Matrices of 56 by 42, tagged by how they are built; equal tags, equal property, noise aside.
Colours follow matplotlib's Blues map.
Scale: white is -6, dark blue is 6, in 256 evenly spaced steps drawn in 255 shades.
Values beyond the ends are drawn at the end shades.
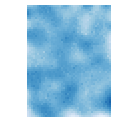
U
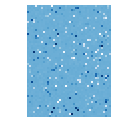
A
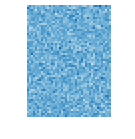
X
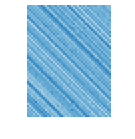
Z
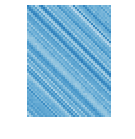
Z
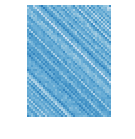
Z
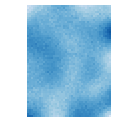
U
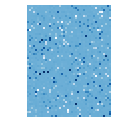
A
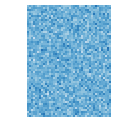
X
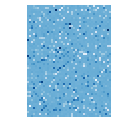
A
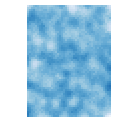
U
